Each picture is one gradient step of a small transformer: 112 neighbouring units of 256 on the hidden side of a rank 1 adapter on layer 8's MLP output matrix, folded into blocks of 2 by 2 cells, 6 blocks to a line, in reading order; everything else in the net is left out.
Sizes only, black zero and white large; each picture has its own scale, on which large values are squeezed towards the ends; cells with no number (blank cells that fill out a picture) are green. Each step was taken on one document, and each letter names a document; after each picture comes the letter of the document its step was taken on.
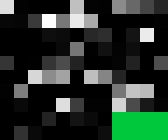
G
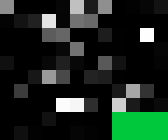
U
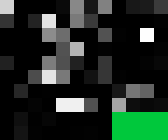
U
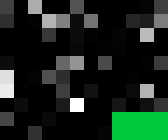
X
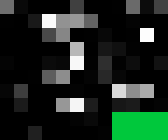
G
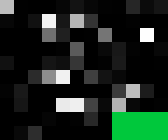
G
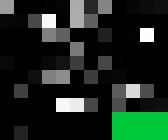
U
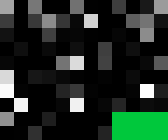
X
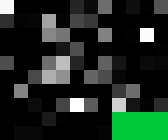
U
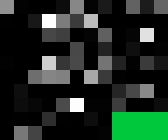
G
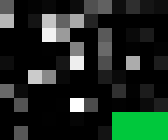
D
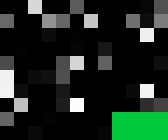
X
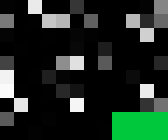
X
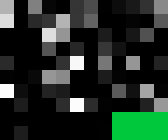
D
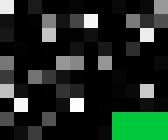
X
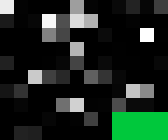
G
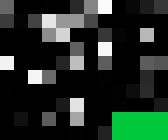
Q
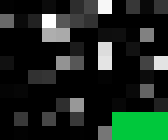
Q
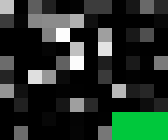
D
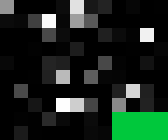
U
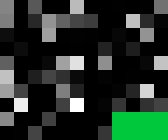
X
